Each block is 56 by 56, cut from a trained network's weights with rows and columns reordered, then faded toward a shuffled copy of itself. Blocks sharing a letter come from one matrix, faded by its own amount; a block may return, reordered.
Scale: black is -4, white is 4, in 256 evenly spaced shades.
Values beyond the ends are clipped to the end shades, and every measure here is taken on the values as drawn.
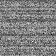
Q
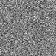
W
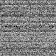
Q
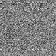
W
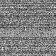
Q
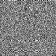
W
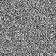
W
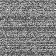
Q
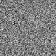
W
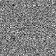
W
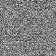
W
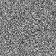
W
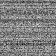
Q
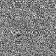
W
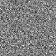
W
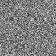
W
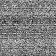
Q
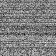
Q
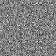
W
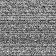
Q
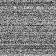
Q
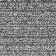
Q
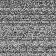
Q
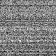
Q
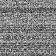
Q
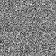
W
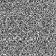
W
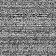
Q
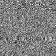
W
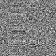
W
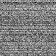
Q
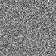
W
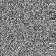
W
